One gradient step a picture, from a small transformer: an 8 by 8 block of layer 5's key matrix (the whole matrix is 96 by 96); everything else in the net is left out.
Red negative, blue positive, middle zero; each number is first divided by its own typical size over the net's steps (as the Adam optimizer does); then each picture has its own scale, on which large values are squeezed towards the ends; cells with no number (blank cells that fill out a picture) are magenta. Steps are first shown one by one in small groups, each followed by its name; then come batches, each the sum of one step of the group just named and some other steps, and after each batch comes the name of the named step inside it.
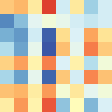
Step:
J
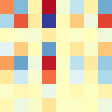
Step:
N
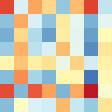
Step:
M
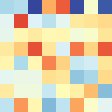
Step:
M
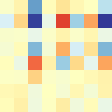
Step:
J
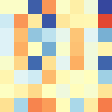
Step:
N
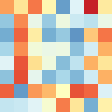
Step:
M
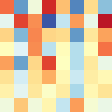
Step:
N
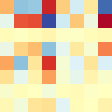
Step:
N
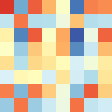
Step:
M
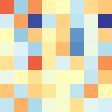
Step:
M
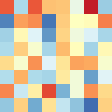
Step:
M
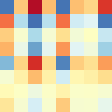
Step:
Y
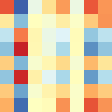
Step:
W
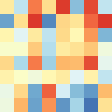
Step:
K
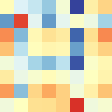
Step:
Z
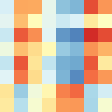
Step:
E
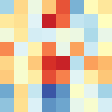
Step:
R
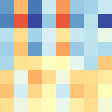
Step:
R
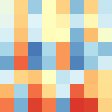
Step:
E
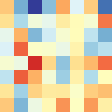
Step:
W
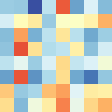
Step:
W
